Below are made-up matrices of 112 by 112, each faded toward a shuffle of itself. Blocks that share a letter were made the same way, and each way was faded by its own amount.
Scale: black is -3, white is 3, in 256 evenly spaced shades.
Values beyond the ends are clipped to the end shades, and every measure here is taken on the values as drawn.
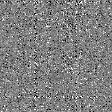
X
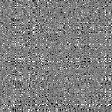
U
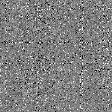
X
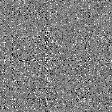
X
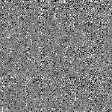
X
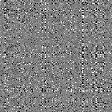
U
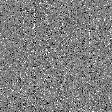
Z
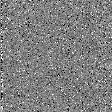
Z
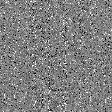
Z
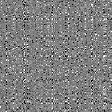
U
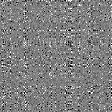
U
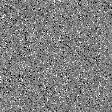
Z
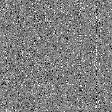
Z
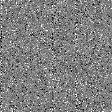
Z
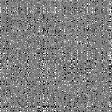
U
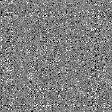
X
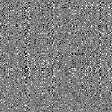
U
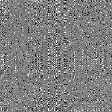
U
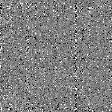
X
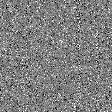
Z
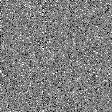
Z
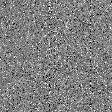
Z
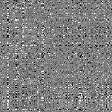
U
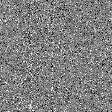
Z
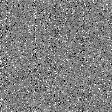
Z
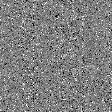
Z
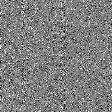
Z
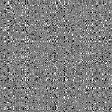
U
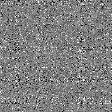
X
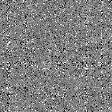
X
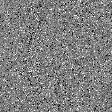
Z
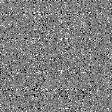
X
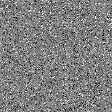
Z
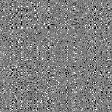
U
